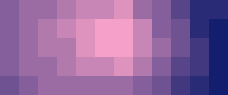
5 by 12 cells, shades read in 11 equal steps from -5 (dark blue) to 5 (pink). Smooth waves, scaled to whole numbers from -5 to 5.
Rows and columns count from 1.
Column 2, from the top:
1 1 1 1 0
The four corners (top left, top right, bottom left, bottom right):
0 -4 -1 -5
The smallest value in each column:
-1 0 1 1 1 1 1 0 -1 -3 -4 -5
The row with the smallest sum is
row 5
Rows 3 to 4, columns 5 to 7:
4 5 5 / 3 3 4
